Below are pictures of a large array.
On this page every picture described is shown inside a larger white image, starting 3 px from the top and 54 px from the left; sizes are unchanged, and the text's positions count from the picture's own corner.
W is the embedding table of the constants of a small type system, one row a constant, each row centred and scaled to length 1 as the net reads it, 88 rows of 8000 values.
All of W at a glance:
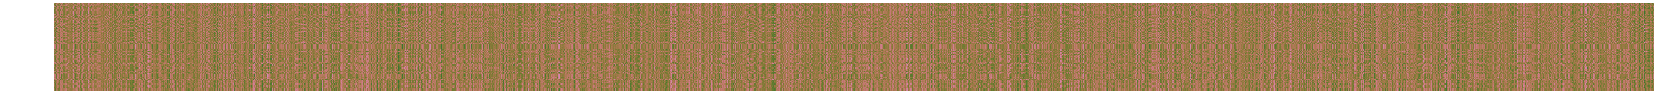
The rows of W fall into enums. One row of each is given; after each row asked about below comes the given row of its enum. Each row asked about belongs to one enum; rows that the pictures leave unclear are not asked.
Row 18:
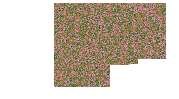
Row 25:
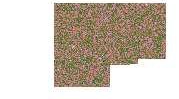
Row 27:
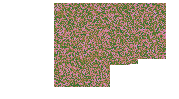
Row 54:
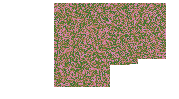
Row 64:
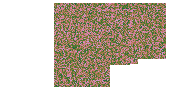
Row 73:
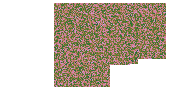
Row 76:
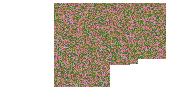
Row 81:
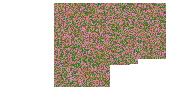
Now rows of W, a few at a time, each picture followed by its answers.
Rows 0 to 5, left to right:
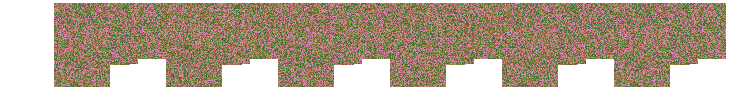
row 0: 54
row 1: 64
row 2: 81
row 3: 73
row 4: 27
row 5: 54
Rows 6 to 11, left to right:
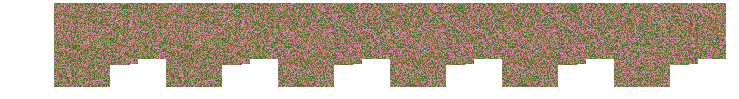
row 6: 64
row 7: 64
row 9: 27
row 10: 27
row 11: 73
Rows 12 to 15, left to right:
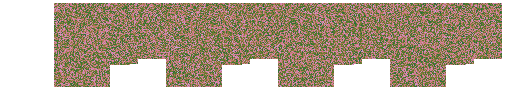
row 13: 76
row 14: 73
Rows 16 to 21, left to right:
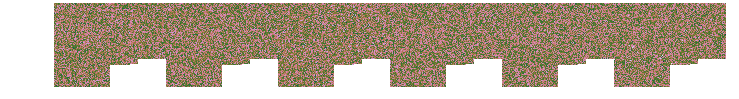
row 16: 64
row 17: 27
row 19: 54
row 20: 81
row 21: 25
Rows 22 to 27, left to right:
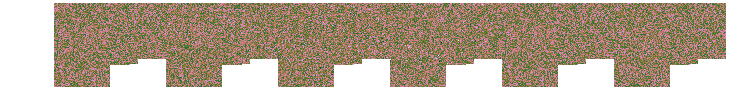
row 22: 54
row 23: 64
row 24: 18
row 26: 54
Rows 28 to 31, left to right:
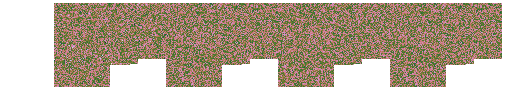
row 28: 25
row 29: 81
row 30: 54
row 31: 81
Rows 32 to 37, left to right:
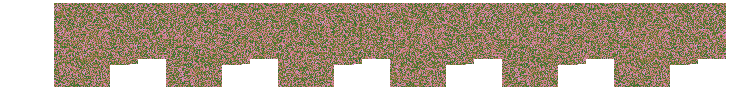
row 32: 27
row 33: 81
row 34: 73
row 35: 54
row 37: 27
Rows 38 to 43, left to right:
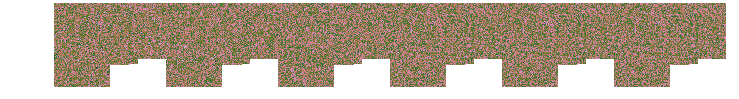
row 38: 18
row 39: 25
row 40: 81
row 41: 73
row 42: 73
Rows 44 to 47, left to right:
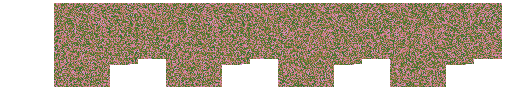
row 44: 73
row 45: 73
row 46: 27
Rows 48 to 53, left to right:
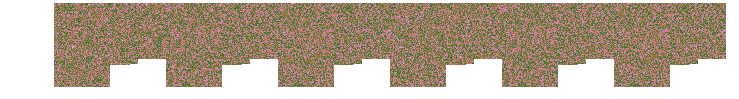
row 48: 25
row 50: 27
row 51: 76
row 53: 27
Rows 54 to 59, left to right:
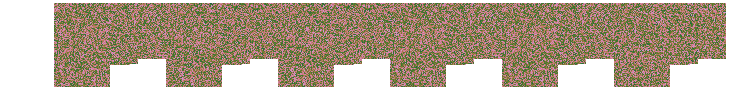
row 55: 81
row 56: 81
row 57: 54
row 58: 54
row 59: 73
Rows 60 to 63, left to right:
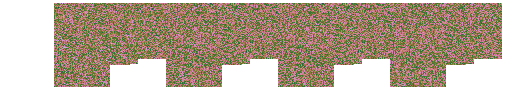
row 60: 76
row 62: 81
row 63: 54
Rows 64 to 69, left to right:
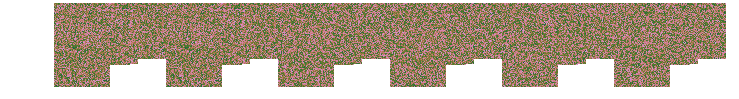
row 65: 64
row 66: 54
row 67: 27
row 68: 73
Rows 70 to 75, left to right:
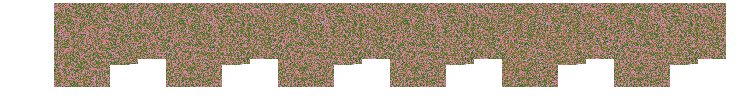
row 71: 73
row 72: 73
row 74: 18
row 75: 73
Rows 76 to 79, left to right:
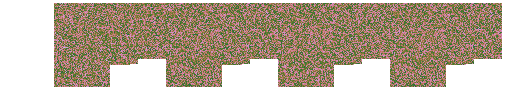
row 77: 27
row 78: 54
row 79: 27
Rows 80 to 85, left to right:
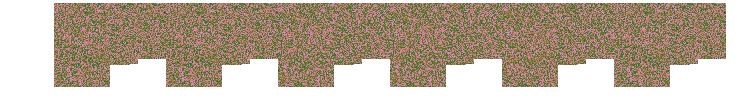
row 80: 81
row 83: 54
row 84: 27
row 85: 81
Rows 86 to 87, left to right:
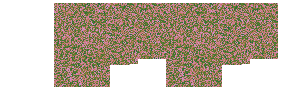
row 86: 81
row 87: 81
